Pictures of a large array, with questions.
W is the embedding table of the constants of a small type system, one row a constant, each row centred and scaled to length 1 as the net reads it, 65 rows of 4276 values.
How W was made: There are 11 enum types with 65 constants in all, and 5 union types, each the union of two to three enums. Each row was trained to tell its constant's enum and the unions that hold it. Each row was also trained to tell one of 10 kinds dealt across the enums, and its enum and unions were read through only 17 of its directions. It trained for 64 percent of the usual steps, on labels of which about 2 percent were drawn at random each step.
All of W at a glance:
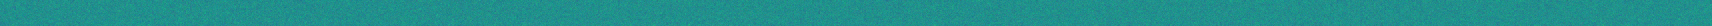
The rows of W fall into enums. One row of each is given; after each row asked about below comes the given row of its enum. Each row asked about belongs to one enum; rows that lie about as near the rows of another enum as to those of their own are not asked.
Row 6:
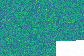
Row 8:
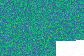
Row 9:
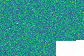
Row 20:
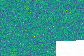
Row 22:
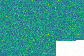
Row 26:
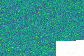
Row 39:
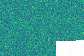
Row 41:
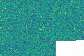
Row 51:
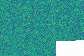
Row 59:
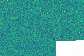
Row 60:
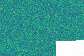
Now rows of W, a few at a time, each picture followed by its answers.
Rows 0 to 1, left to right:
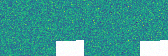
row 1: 20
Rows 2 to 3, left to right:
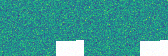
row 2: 51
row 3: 26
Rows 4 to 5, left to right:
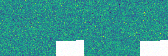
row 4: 8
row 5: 26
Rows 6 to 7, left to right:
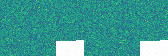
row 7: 51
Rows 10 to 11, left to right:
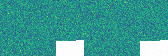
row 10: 6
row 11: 39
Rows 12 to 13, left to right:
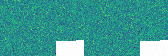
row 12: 22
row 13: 41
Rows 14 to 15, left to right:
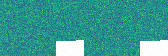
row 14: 51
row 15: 26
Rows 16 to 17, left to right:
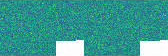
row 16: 22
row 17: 60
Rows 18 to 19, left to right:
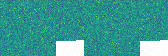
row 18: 20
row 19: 22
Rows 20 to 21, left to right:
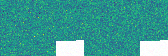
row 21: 59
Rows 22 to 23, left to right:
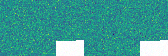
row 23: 26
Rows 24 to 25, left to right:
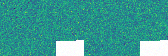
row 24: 6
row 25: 6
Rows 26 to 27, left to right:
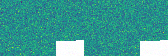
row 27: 22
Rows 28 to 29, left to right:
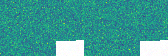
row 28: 60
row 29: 51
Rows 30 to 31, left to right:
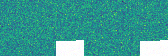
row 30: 6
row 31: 51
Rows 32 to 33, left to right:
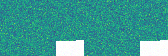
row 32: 6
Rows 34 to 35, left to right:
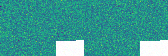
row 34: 8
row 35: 59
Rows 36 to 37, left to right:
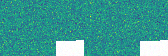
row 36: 26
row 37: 26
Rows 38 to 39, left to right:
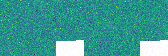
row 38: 59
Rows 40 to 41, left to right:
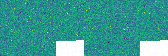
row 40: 20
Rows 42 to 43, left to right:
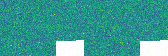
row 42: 60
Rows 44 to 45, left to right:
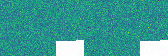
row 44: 39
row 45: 8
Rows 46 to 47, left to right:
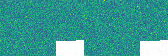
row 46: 60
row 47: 22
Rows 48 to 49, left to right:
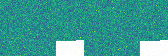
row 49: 51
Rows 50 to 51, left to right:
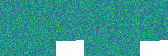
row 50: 8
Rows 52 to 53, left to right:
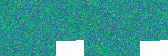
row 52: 22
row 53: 59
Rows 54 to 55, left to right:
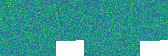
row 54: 22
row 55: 60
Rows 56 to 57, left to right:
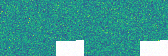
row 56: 6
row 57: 60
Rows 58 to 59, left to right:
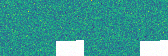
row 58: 26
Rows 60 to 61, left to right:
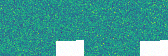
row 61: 20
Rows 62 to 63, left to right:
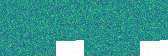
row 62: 6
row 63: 60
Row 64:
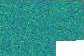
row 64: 51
